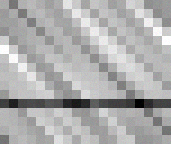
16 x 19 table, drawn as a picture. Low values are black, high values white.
Histogram: skewed, a long tail of low values. Average level on the scale: 70%. Odd lines: row 12. Ninth with the lowest average: bottom right.
